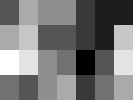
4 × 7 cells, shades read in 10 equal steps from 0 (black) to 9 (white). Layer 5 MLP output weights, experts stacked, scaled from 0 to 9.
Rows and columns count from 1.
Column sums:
22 24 18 18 6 9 22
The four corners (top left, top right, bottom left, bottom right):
3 1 4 6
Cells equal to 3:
5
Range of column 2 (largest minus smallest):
5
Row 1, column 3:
5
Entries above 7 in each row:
0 0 3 0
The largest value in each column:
9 8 5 6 2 4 8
